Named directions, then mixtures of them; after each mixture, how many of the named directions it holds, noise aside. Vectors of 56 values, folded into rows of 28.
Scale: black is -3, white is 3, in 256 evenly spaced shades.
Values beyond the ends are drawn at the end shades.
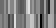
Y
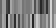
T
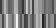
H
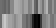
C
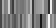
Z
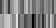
three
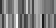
one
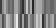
one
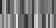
two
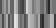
two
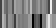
three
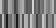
one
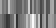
three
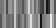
two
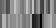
three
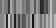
one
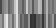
two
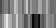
two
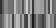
three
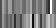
two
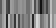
one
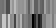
two
